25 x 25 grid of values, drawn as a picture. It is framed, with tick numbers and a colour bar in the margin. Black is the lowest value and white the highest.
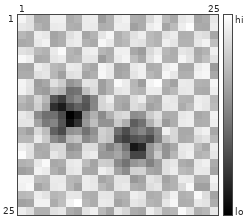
The ninth with the lowest average is the middle left. There is no overall slope. The halves do not mirror each other. Two dips sink into the field.
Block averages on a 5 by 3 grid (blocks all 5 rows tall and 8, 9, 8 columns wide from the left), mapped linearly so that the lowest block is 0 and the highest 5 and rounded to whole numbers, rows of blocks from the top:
5 5 5
4 5 5
0 2 5
4 1 4
5 5 5
